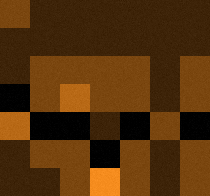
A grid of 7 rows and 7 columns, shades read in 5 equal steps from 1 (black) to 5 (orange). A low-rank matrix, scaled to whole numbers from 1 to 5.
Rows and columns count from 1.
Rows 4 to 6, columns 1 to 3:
1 3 4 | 4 1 1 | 2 3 3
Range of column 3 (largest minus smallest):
3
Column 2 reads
2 2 3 3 1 3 2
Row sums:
15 14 19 19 13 17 20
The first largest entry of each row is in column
1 1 2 3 1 2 4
